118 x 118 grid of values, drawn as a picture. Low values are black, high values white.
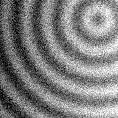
There is an overall slope up to the right. Concentric rings centre on the top right. No row or column stands out.
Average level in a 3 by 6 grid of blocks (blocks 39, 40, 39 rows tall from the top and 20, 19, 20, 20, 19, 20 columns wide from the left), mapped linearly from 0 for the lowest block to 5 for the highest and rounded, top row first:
0 1 2 3 4 5 | 0 1 2 3 4 5 | 0 1 2 3 4 5
